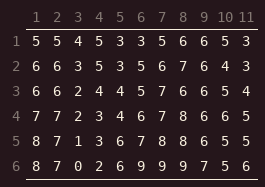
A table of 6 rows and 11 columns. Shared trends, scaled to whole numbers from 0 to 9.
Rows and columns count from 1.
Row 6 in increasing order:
0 2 5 6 6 7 7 8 9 9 9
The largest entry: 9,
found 3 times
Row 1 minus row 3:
-1 -1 2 1 -1 -2 -2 0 0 0 -1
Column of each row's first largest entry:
8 8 7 8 1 6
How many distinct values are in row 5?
6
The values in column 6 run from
3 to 9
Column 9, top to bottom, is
6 6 6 6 6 7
